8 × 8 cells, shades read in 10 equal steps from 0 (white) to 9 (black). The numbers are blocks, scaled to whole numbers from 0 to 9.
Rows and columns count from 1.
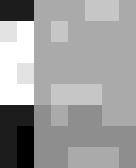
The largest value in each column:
8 9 4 4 4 4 4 4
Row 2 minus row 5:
1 0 0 0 1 1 0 0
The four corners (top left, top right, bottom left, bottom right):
8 3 8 4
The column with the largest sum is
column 2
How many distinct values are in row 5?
3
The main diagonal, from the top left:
8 0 3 3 2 4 4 4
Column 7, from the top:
2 3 3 3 3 3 4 3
